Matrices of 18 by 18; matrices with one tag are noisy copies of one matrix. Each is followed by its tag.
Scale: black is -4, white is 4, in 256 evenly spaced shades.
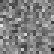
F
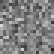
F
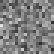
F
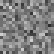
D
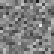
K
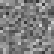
K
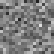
K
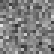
F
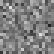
D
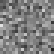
F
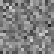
D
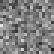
F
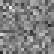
D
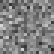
F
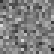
F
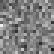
F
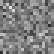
D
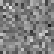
D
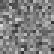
F
